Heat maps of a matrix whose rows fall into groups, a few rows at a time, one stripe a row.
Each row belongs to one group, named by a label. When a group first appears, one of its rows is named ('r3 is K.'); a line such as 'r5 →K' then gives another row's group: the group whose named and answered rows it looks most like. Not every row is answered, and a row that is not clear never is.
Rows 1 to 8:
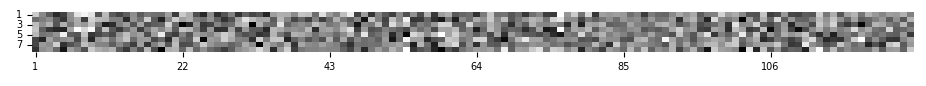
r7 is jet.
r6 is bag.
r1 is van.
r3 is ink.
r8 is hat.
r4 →van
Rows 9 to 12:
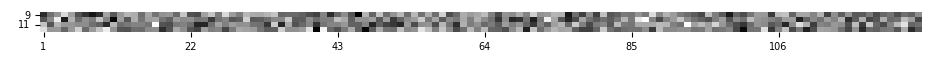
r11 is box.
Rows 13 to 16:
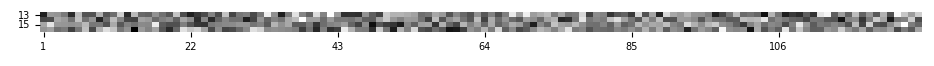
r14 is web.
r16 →hat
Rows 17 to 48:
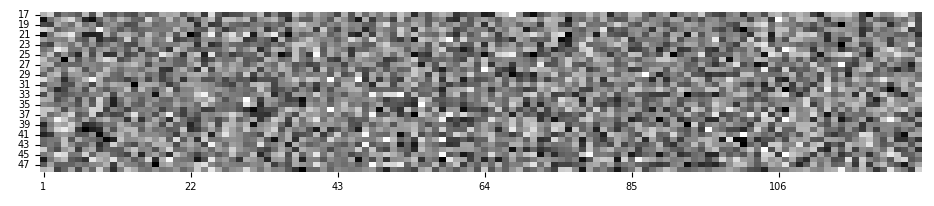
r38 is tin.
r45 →tin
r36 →van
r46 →jet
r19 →web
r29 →ink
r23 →web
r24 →tin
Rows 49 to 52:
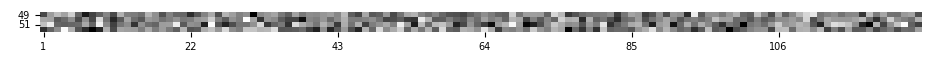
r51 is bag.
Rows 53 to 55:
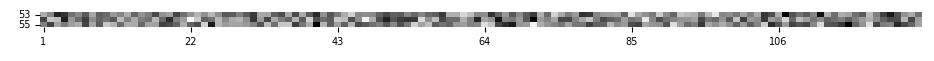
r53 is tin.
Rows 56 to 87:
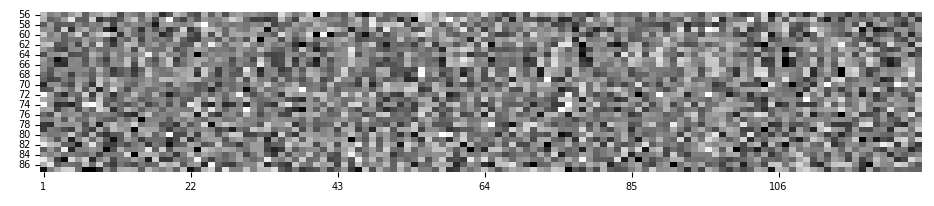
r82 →van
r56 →bag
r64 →jet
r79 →hat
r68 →web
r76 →web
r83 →jet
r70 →hat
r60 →bag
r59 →jet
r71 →web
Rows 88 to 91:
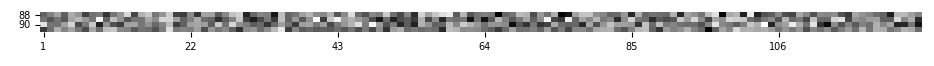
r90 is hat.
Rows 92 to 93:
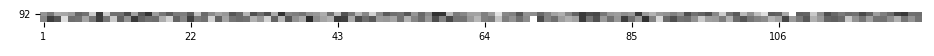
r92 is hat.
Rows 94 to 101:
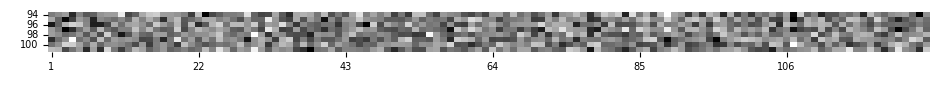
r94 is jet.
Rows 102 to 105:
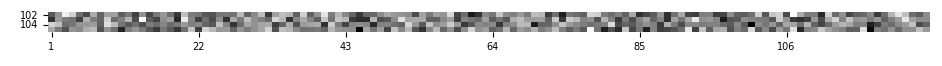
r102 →tin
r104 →bag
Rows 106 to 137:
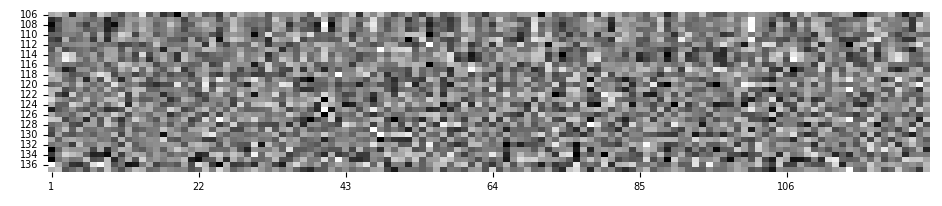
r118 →van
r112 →web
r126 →bag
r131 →box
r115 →tin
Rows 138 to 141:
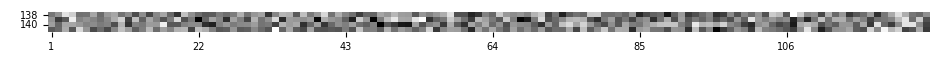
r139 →ink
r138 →tin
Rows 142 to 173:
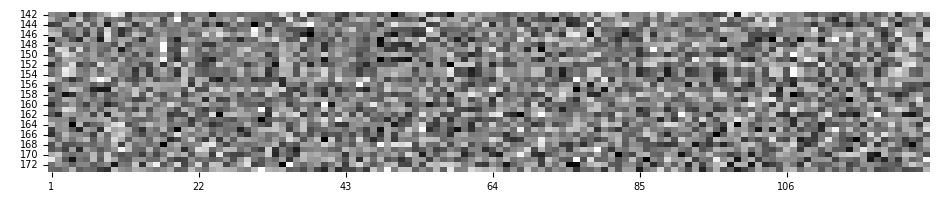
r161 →tin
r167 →bag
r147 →hat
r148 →box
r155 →van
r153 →tin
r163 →van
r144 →web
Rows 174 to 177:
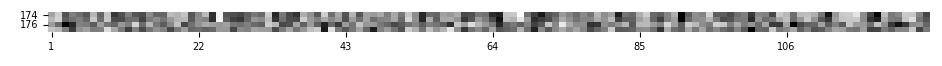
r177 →bag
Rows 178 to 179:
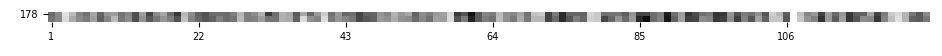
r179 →tin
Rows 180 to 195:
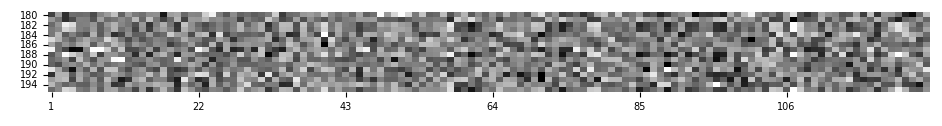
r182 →tin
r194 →jet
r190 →web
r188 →tin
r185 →bag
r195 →tin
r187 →van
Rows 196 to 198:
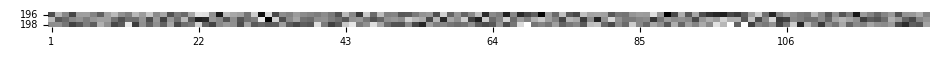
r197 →ink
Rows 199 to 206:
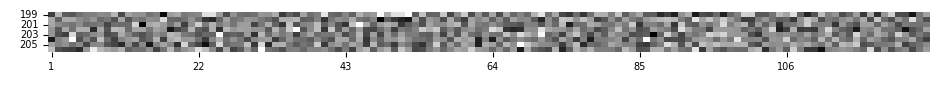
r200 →box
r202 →bag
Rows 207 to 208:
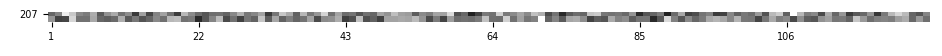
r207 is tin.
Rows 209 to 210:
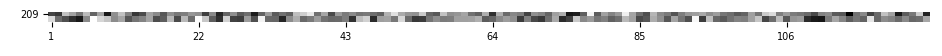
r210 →van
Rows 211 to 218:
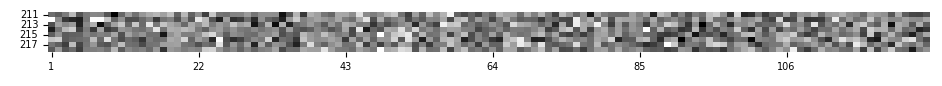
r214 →jet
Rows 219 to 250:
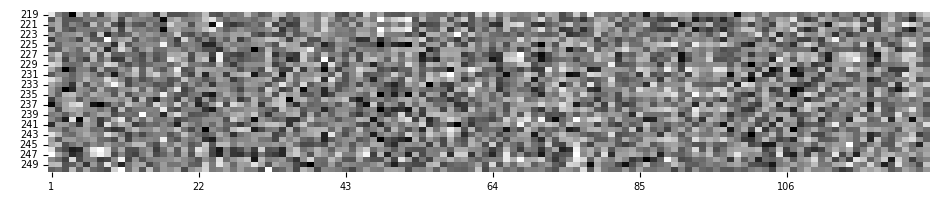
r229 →bag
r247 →van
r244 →box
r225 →box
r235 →box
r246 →van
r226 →web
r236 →hat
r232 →bag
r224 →hat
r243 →bag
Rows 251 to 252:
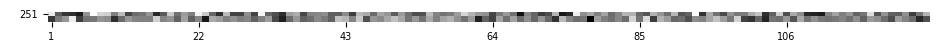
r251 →van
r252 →jet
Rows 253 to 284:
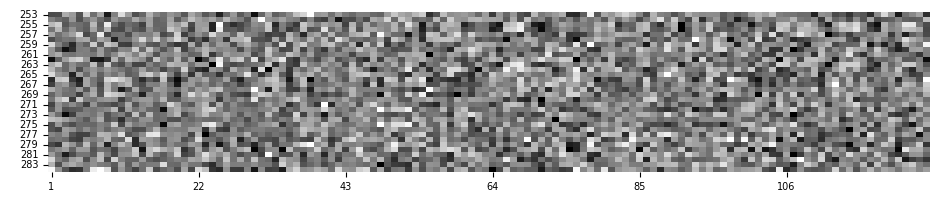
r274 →van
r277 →jet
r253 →web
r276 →web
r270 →ink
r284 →van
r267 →hat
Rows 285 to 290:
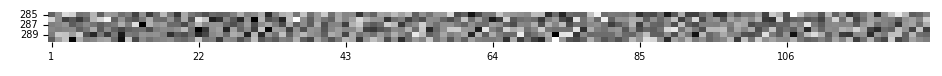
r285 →tin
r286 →van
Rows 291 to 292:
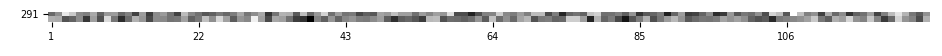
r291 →tin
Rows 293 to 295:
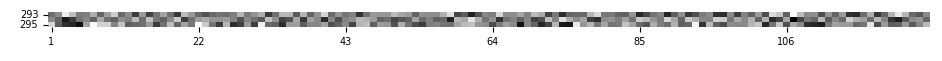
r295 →van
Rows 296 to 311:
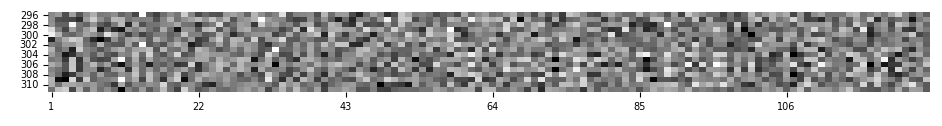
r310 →box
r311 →ink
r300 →bag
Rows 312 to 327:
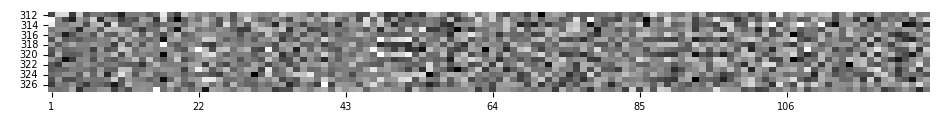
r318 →box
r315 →hat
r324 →web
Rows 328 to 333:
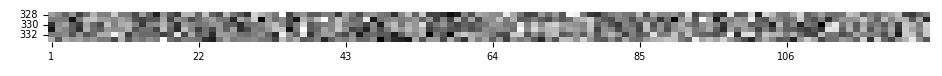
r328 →hat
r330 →hat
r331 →hat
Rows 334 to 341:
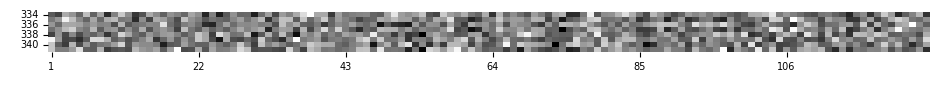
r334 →web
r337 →tin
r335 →tin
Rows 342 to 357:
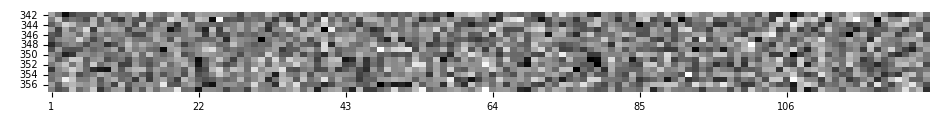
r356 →box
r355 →tin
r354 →jet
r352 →ink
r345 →bag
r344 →tin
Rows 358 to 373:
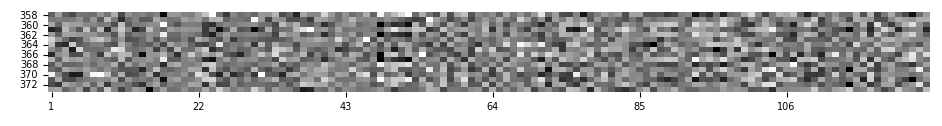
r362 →box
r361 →web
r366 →hat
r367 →box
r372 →web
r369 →web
